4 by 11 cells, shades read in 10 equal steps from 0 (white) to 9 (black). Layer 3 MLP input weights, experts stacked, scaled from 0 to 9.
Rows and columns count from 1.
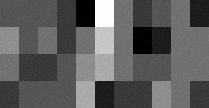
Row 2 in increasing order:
2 4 5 5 5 5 5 6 7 8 9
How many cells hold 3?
2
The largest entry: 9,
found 2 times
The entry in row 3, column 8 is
6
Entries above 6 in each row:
4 3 2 5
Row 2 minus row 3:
-1 -1 -2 1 1 -1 0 3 2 0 0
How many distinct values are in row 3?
5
